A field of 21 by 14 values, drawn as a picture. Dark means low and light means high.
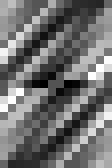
Symmetry: a half turn. Slope: none. Grain: diagonal, up to the right. Ninth with the lowest average: centre.
